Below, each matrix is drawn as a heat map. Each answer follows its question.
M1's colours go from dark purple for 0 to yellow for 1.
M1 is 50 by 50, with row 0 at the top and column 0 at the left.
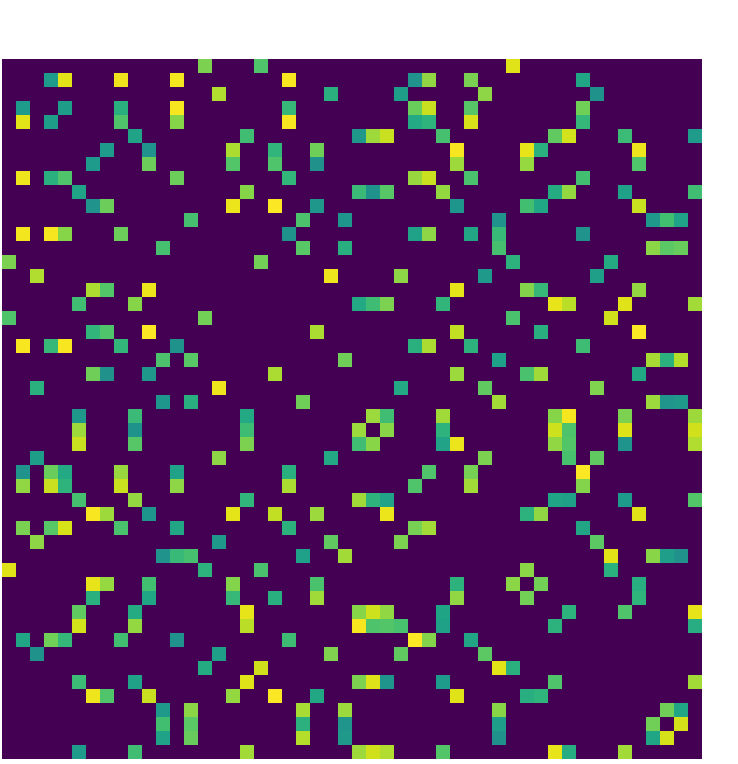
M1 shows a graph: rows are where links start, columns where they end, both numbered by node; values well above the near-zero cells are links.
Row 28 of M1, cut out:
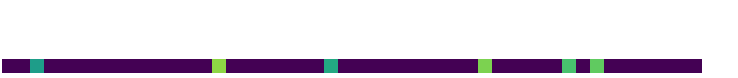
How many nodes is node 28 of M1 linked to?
6
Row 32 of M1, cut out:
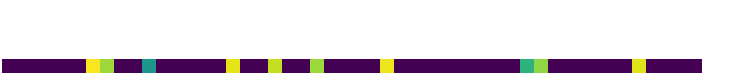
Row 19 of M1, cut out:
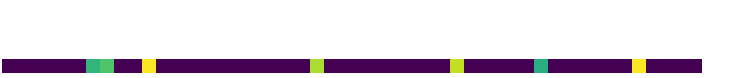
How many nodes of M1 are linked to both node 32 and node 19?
6
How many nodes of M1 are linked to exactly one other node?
0
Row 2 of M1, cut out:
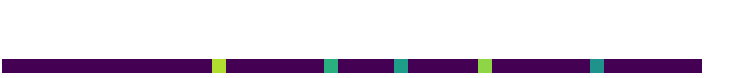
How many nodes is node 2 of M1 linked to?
5
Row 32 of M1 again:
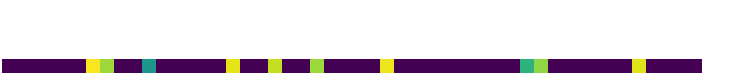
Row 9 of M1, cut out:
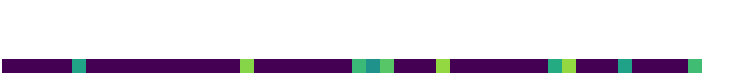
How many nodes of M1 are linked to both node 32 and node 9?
1
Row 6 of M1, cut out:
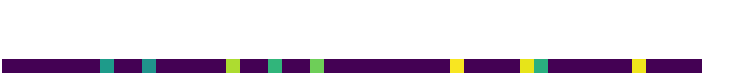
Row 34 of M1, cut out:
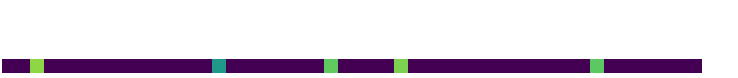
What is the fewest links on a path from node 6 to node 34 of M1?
5
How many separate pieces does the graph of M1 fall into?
1
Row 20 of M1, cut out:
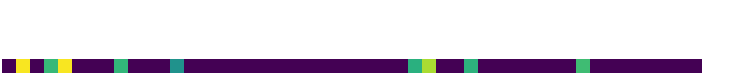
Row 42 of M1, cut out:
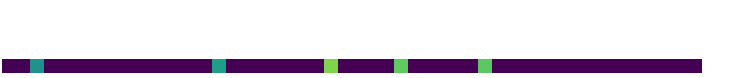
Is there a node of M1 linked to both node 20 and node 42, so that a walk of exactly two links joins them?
no
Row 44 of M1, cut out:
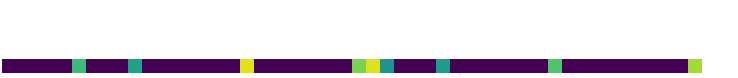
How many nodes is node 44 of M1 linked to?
9
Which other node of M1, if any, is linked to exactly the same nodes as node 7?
node 38
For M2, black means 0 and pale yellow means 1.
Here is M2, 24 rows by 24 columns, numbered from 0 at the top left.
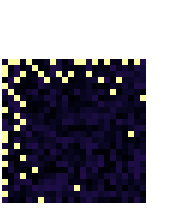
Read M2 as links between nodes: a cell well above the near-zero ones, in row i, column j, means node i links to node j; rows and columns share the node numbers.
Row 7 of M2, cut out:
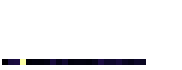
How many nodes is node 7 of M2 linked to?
1
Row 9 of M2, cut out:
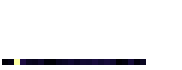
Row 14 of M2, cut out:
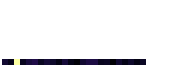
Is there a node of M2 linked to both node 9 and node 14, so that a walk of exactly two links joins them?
yes
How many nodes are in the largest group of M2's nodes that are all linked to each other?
2
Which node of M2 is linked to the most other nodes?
node 0
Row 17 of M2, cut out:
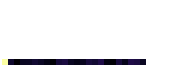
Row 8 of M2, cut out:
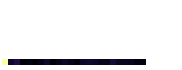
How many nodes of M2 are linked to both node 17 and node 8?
1
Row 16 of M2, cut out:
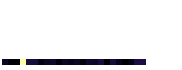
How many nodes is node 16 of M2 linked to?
1
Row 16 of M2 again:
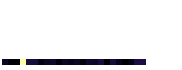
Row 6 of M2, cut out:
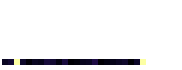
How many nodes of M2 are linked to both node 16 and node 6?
0
